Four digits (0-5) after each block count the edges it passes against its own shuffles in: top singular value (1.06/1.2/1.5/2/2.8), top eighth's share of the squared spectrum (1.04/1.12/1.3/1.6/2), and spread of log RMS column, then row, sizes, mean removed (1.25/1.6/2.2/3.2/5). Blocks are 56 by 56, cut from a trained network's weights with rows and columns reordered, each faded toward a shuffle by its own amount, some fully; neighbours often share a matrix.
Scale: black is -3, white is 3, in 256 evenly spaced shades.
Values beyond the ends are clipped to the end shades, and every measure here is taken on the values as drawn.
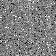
1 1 0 0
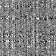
3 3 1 3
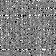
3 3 0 2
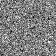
1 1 0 0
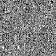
2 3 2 1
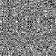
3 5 2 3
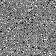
0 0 0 0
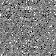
1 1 0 0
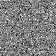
0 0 0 0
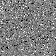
0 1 0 0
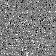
1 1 0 0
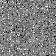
1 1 1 0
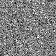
1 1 0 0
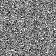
2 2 0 0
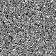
1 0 0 0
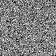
0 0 0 0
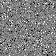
0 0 0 0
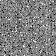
2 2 0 1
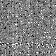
2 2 0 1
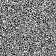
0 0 0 0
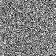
1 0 0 0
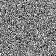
1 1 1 0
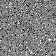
0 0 0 0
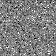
0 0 0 0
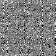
2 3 3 0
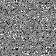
1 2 1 0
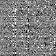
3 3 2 0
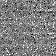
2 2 1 0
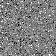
0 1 1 0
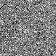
2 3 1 1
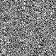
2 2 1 1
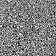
2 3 0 2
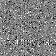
2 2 0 1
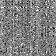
2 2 0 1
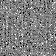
2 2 0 1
